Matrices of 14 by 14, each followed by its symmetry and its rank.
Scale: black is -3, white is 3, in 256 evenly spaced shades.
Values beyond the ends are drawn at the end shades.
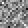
symmetric, full rank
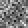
symmetric, full rank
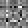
antisymmetric, rank two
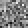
neither, full rank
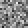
neither, full rank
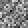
symmetric, full rank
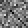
symmetric, full rank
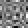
antisymmetric, rank two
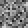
symmetric, full rank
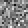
neither, full rank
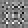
antisymmetric, rank two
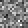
neither, full rank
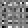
antisymmetric, rank two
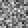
neither, full rank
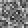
symmetric, full rank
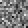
neither, full rank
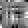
antisymmetric, rank two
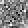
symmetric, full rank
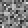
symmetric, full rank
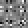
antisymmetric, rank two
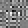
antisymmetric, rank two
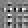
antisymmetric, rank two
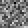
neither, full rank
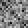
symmetric, full rank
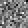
neither, full rank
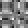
antisymmetric, rank two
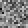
neither, full rank
